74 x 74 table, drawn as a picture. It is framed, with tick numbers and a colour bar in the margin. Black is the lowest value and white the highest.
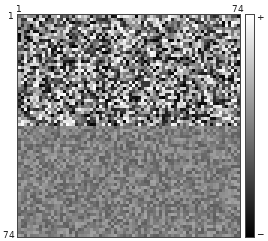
A horizontal seam about 50% of the way down splits the table, and the bottom part is calmer. No overall slope runs across the table. The histogram is bell-shaped. The texture is fine-grained noise.
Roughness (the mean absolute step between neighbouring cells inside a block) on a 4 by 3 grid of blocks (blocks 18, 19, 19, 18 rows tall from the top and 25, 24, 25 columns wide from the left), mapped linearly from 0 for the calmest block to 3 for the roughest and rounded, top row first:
333 / 333 / 000 / 000
